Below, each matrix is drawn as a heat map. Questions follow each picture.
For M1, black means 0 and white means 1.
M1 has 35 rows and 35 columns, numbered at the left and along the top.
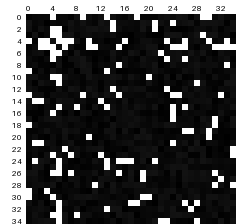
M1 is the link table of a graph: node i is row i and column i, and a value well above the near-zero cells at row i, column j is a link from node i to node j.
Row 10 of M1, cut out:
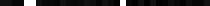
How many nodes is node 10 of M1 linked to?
3
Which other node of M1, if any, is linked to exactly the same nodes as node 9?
none
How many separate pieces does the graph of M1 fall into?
1
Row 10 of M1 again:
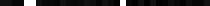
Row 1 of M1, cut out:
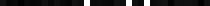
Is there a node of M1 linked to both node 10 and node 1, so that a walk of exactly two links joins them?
no
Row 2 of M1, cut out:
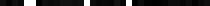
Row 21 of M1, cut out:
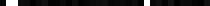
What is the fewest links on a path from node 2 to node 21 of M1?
1
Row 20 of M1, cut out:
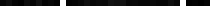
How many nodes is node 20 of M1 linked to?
2
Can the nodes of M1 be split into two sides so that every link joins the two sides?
no
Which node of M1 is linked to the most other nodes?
node 5
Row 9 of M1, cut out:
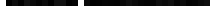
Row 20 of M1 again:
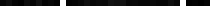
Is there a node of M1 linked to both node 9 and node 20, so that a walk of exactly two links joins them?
no
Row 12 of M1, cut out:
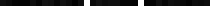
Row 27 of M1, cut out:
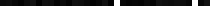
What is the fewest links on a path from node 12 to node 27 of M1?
5
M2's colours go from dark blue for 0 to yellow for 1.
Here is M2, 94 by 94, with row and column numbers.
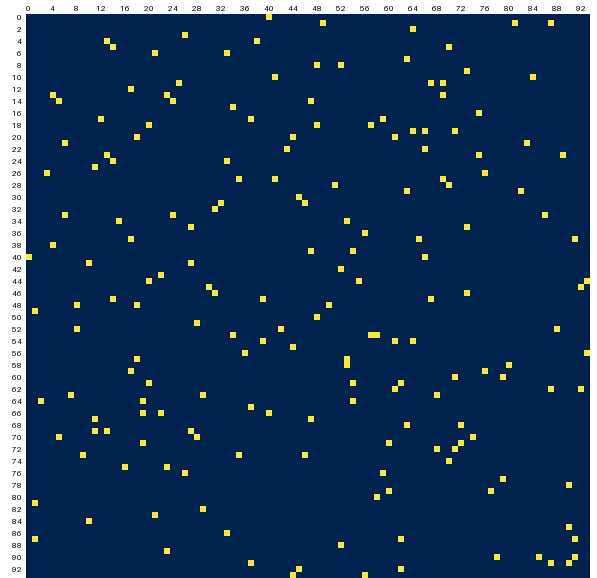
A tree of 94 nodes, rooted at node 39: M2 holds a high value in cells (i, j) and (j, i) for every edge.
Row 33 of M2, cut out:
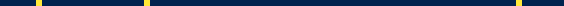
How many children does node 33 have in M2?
2
